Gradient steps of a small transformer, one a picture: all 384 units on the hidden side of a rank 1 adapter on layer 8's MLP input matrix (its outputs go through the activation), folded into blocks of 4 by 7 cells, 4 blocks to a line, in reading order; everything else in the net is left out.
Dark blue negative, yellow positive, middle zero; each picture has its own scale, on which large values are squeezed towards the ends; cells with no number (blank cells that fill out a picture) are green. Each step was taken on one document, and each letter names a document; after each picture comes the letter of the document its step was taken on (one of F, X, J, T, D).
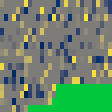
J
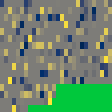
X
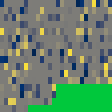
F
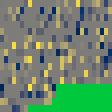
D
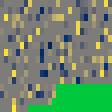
X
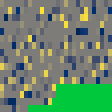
J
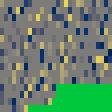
D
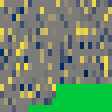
F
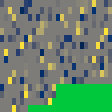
X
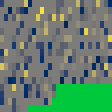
J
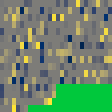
X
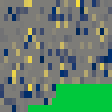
D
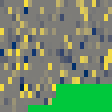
F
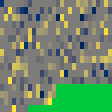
X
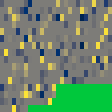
X
